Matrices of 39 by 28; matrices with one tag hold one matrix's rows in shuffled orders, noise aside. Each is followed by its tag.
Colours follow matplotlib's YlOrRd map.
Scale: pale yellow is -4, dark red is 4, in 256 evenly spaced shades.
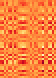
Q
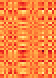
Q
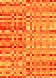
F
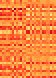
F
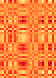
Q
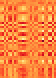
Q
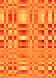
Q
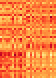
F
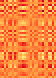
Q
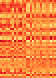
F
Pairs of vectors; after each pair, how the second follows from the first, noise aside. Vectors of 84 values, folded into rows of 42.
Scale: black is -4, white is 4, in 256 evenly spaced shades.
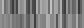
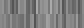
shrunk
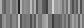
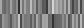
copied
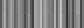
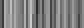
wrapped around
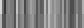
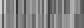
sign-scrambled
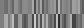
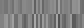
shrunk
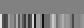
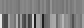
copied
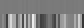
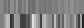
sign-scrambled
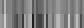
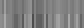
shrunk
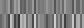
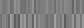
shrunk
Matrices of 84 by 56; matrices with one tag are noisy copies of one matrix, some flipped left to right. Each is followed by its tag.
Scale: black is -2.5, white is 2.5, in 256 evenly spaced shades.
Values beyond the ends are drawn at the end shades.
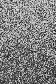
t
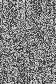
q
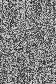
q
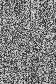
q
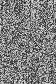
q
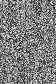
q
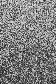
t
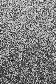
t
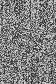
q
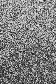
t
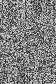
q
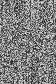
q
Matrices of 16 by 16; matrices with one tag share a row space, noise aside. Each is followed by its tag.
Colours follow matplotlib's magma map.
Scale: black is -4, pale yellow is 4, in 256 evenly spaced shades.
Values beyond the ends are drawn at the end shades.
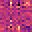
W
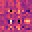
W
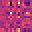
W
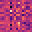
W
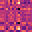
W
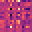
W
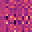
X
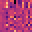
X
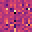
X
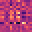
W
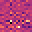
W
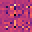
X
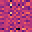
W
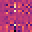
X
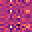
W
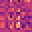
W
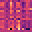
W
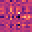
W
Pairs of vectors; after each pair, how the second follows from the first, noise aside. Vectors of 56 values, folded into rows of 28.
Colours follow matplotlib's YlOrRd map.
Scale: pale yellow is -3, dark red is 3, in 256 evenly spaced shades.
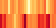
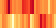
wrapped around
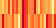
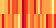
copied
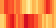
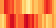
copied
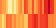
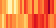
copied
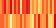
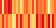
wrapped around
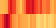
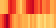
copied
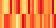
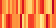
wrapped around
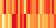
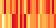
copied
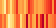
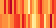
wrapped around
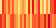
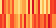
copied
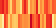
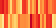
copied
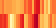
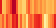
wrapped around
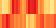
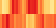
copied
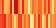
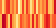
wrapped around
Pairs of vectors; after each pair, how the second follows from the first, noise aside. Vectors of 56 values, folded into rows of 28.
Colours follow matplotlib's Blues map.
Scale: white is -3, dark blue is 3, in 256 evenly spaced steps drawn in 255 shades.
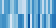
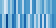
shuffled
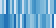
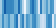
shuffled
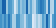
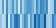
shuffled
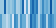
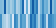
copied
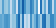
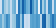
copied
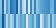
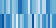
shuffled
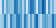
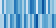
copied
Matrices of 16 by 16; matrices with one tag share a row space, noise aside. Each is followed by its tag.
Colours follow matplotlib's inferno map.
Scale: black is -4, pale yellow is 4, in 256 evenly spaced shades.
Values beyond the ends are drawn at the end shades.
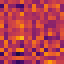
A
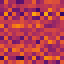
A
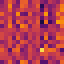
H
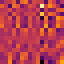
H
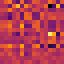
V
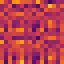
A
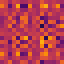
H
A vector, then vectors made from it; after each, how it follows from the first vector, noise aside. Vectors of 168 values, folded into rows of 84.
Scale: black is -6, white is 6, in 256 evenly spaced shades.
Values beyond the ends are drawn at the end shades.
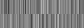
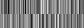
scaled up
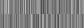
negated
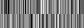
scaled up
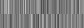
negated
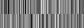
scaled up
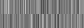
negated
